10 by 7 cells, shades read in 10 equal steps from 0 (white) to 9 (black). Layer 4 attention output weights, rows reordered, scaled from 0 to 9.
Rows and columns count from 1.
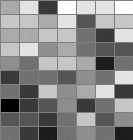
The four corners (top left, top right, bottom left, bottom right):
3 0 5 8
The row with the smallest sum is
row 1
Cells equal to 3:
7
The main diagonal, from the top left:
3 2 2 3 3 5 7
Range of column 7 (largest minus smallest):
8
